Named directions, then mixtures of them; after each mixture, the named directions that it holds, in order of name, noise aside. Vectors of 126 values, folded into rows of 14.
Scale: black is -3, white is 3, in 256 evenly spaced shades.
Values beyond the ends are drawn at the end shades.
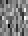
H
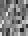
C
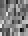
C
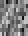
C, H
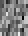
C, H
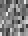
C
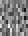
C, H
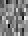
C, H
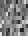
C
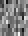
C, H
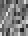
C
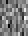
H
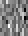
H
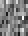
C, H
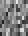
C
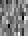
C, H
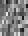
C, H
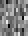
C, H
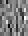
H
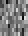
C, H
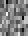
C, H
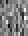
H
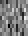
H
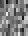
C, H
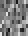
C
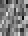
C, H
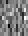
H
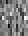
H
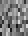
C, H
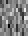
H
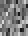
C
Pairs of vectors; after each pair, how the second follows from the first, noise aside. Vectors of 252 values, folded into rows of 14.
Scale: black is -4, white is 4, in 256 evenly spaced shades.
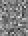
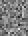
negated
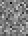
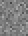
shrunk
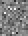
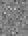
shrunk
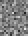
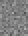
shrunk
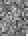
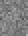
shrunk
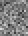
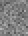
shrunk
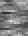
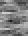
negated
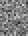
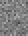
shrunk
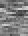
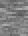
shrunk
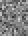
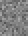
shrunk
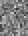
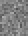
shrunk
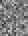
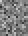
negated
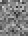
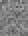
shrunk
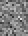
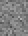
shrunk
